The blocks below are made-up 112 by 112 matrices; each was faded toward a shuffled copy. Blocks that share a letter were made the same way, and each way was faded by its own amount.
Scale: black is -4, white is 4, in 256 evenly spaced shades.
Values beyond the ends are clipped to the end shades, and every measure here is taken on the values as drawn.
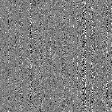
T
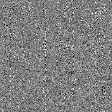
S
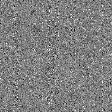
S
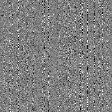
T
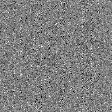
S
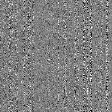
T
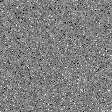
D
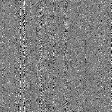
T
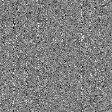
S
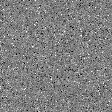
D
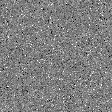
D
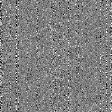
T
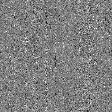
S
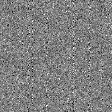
S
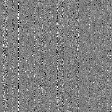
T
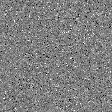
D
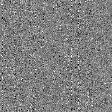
S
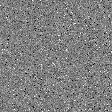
D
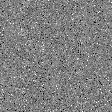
D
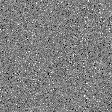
D
